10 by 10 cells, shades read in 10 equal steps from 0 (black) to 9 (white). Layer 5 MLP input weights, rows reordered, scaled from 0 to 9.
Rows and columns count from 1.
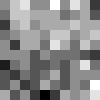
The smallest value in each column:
1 2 2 2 0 2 3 4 3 2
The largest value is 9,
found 2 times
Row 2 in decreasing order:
7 7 6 6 6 6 5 4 4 3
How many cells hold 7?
9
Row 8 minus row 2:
-1 -5 -3 -3 -2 0 -1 0 -1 2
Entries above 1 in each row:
10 10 10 10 10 10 9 10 10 9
